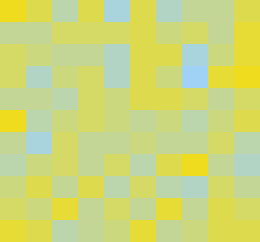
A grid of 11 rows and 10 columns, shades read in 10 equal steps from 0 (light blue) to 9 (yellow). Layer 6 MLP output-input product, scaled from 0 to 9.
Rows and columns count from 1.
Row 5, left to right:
4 4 3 6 5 7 7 6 4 6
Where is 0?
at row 4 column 8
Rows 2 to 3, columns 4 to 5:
6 6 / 4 2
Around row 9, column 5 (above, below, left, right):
6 6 7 6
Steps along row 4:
down up up down up down down up up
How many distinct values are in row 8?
7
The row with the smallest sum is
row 7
